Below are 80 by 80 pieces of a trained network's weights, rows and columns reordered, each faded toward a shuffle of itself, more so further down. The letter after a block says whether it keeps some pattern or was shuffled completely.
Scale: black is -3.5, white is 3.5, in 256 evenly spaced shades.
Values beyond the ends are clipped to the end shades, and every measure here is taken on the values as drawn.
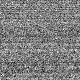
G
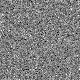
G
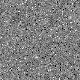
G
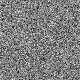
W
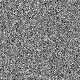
W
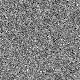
W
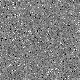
G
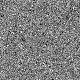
W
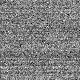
G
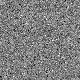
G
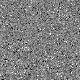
G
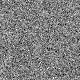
W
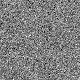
W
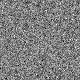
W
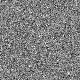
W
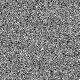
W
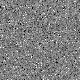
G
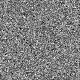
W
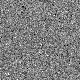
W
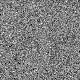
W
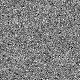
G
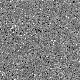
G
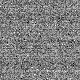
G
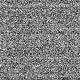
G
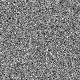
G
